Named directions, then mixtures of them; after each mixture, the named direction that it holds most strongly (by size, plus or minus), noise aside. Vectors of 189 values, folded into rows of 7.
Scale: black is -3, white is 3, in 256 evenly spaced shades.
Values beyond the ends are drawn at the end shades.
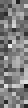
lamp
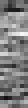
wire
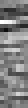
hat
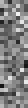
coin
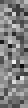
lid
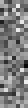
coin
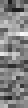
wire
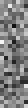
lamp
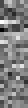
hat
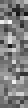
lid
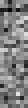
coin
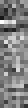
hat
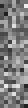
lamp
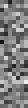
coin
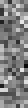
coin
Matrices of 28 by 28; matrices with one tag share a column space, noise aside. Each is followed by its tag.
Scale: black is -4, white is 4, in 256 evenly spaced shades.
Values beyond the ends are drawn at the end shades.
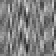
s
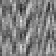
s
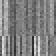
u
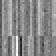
u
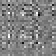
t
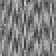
s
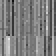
u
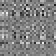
t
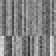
u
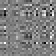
t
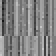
u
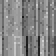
u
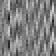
s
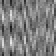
s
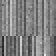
u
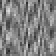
s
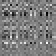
t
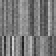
u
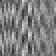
s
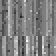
u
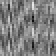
s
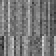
u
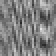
s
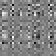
t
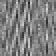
s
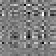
t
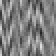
s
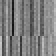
u
